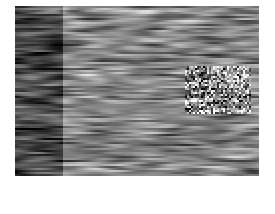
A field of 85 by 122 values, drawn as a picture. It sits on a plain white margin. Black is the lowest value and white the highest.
A vertical seam about 20% of the way across splits the table, and the right part is higher. The values follow a bell shape. The middle right is the roughest part. On average the colour sits 50% of the way up the scale. The grain runs across in streaks. An odd patch, rougher than its surroundings, sits in the middle right.
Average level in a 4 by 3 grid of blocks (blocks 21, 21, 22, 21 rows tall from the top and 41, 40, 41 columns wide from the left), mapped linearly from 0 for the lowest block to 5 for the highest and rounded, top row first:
054
045
154
044
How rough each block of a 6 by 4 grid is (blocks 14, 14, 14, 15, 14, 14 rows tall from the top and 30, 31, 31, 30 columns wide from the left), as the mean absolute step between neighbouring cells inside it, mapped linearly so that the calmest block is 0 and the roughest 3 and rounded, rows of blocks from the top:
0000
0000
0013
0013
0000
0000
